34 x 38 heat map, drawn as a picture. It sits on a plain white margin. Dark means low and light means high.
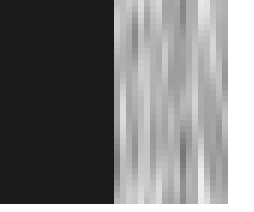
It is made of 1 by 2 panels. Panel 1,1: very low, flat. Panel 1,2: high, streaked downward.
